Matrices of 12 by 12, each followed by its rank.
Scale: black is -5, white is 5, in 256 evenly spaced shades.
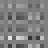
one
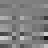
one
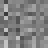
two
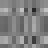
one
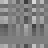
one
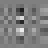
one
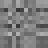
two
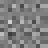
two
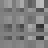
one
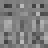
two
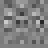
two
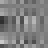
one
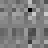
two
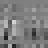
two
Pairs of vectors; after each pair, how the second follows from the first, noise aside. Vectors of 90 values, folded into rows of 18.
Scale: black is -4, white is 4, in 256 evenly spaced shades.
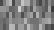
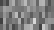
reversed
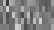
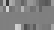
partly zeroed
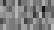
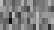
reversed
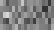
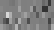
partly zeroed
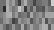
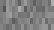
shrunk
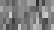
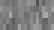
shrunk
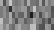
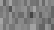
shrunk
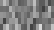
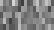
reversed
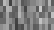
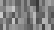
reversed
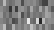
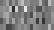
reversed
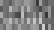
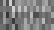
reversed
